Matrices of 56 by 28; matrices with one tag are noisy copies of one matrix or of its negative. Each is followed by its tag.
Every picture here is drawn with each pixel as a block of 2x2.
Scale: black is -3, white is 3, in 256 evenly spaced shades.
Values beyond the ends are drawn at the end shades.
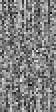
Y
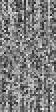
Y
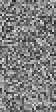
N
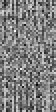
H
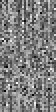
Y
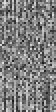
H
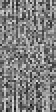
H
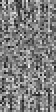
Y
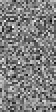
N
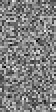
N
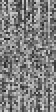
Y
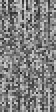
Y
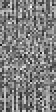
H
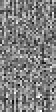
H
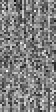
Y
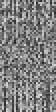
H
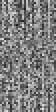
Y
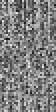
Y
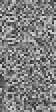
N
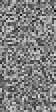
N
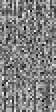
H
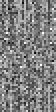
Y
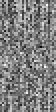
Y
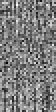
H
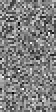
N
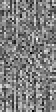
H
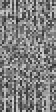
H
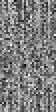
Y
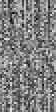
Y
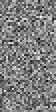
N
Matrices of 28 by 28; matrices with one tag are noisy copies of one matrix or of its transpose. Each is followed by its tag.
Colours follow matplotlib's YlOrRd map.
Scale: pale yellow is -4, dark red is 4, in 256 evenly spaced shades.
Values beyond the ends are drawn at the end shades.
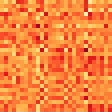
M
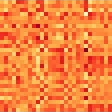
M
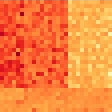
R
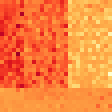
R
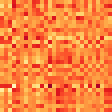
M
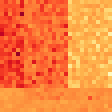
R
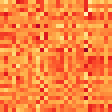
M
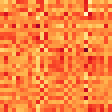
M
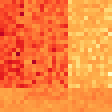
R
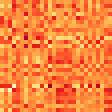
M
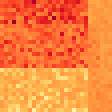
R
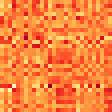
M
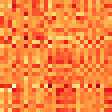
M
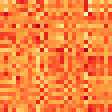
M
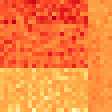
R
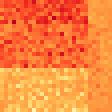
R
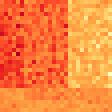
R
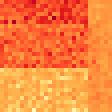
R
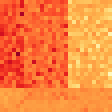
R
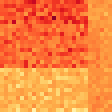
R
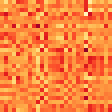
M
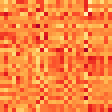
M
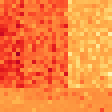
R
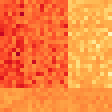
R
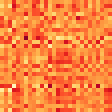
M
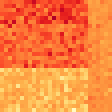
R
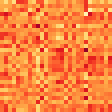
M
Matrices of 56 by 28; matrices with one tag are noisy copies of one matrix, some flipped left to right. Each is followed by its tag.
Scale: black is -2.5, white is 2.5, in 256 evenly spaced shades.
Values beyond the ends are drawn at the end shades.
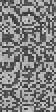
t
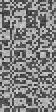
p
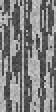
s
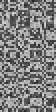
p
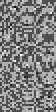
t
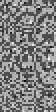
t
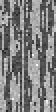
s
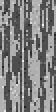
s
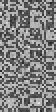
p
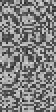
t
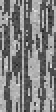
s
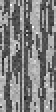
s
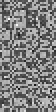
p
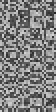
p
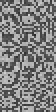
t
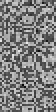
t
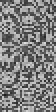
t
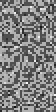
t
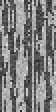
s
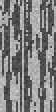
s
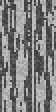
s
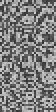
t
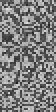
t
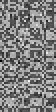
p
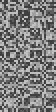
p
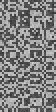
p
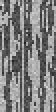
s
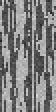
s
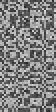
p
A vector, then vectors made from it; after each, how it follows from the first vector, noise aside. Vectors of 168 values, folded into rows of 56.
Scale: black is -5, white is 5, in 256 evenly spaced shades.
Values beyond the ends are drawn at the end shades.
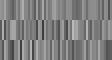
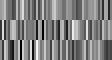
scaled up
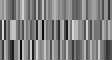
scaled up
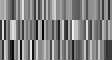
scaled up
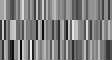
scaled up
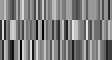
scaled up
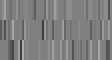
partly zeroed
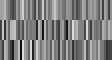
scaled up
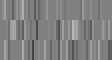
partly zeroed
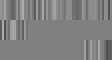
partly zeroed
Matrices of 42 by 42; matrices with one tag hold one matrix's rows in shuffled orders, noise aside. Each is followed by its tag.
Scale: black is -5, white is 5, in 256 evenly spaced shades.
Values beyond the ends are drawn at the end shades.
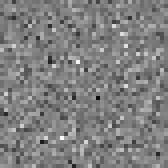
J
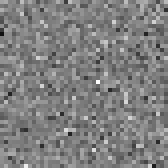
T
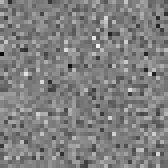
T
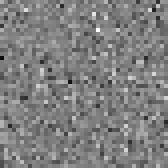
T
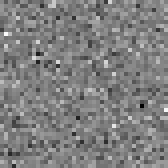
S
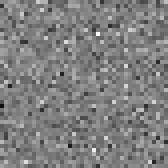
T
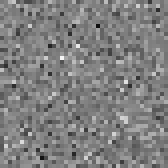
J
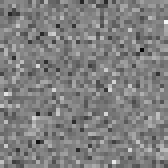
S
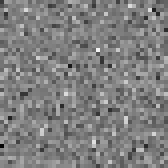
T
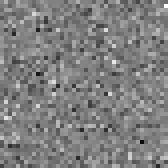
S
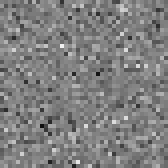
J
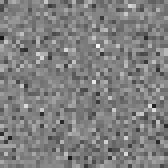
T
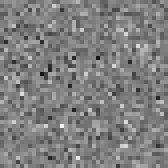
J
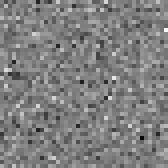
S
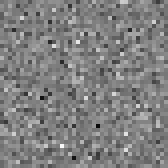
J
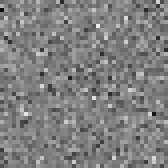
T
